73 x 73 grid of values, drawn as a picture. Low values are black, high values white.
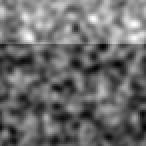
The ninth with the highest average is the top right. There are no regular stripes. The field is mottled with small blotches. A horizontal seam about 30% of the way down splits the table, and the top part is higher. There are no lone odd cells.
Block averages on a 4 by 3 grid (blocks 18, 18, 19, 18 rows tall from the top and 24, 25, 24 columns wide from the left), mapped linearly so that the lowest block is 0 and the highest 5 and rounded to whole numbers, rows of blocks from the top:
445
112
111
100
